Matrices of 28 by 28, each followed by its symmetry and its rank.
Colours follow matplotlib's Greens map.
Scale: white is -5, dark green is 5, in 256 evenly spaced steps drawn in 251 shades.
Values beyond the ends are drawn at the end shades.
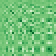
symmetric, rank three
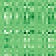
neither, rank two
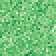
antisymmetric, full rank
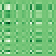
neither, rank one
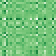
neither, rank two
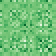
symmetric, rank three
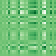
neither, rank one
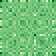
symmetric, rank three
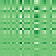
neither, rank one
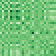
symmetric, rank three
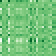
neither, rank two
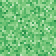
antisymmetric, full rank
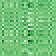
neither, rank two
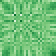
symmetric, rank three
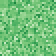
antisymmetric, full rank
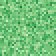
antisymmetric, full rank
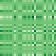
neither, rank one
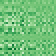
neither, rank two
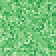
antisymmetric, full rank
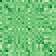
symmetric, rank three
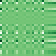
neither, rank one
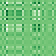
neither, rank one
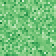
antisymmetric, full rank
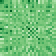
symmetric, rank three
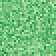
antisymmetric, full rank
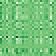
neither, rank two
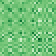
symmetric, rank three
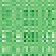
neither, rank two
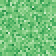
antisymmetric, full rank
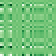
neither, rank one
